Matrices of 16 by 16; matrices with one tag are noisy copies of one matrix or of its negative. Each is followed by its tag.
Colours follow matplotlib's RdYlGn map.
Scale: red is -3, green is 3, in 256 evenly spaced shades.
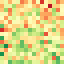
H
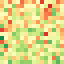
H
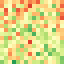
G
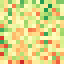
H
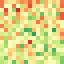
G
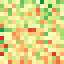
H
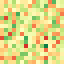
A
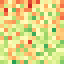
G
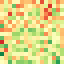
H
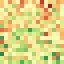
H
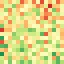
H
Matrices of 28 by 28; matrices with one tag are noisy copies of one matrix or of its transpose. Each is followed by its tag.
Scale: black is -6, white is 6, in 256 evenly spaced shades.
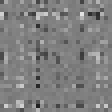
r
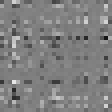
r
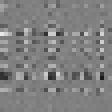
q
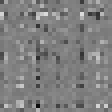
r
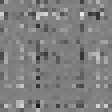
r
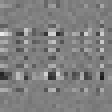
q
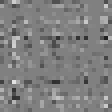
r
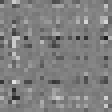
r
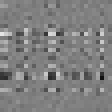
q
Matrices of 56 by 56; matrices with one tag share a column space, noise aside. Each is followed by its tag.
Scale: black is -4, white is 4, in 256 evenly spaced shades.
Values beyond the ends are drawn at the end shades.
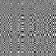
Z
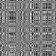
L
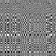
Z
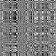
L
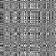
L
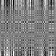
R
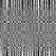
R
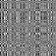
L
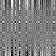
R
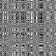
L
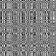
L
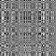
L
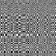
Z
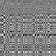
Z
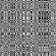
L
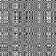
L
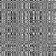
L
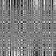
R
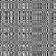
L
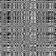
L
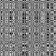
L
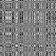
L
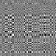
Z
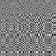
Z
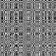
L
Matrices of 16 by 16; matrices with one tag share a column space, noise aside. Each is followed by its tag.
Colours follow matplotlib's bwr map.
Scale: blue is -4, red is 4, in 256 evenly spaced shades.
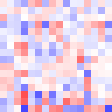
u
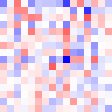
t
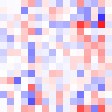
u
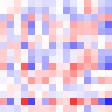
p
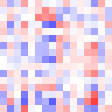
u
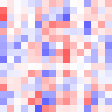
u
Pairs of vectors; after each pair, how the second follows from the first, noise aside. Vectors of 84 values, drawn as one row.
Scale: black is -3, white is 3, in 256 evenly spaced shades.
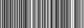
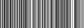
copied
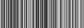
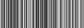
copied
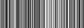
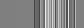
partly zeroed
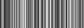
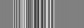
partly zeroed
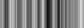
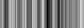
copied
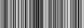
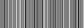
partly zeroed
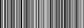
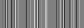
partly zeroed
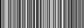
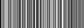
copied
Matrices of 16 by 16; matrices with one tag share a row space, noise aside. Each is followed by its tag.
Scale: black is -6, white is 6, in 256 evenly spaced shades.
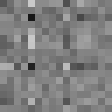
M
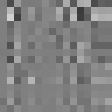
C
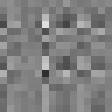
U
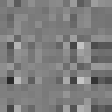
C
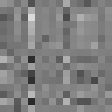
M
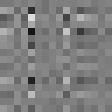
M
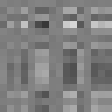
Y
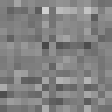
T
